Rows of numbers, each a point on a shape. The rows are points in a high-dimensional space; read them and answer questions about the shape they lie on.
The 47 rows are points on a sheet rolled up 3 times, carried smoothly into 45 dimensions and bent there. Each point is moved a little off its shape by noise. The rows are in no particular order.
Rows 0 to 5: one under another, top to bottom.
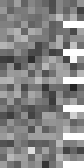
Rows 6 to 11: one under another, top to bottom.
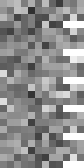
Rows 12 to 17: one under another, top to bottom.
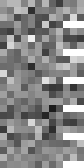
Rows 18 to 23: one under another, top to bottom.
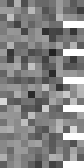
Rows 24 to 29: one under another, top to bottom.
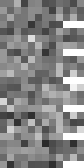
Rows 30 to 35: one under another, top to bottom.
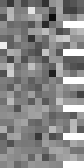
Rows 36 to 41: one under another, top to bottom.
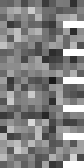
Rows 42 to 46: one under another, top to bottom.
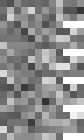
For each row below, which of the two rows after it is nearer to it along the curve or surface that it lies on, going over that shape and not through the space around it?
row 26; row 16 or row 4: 4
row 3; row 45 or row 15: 15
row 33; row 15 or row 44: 15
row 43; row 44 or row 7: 7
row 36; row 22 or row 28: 28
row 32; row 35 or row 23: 23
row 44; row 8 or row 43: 8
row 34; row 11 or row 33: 11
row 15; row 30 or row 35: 30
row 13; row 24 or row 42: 42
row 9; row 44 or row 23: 44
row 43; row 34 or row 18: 34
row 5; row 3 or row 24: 3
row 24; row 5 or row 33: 33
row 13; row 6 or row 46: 46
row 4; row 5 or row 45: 45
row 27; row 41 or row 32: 41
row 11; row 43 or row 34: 34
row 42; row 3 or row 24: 3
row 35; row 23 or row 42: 23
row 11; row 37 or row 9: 37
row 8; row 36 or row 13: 13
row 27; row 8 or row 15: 8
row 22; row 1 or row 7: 1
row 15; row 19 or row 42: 19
